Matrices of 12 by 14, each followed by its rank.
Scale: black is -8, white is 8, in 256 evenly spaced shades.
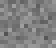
full rank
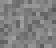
full rank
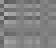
one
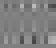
one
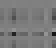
one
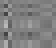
one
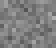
full rank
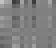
one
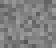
full rank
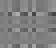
one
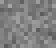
full rank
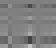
one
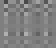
one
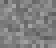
full rank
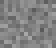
full rank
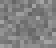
full rank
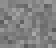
full rank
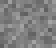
full rank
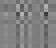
one
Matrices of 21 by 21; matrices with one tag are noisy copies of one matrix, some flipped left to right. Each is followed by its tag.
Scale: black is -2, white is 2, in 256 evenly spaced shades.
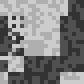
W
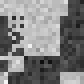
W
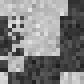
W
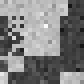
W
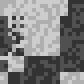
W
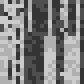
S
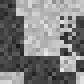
W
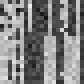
S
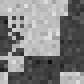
W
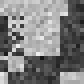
W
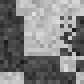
W
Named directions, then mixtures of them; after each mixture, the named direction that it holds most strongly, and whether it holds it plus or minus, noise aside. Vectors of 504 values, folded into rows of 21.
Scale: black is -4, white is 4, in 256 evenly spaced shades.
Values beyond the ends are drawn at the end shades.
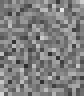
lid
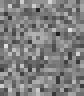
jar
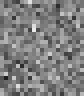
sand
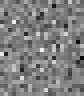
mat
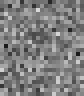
jar, minus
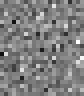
mat, minus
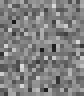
mat, minus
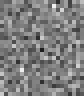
lid, plus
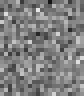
jar, minus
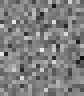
mat, plus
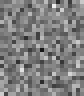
lid, plus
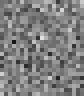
lid, plus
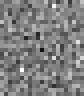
mat, minus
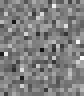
mat, minus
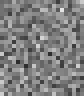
lid, plus
